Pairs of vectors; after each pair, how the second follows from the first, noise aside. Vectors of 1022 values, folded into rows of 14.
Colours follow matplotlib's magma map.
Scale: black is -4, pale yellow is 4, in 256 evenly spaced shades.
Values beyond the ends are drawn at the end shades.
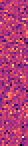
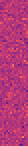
shrunk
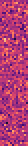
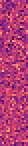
shuffled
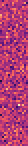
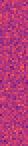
shrunk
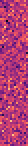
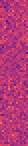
shrunk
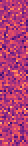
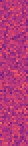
shrunk
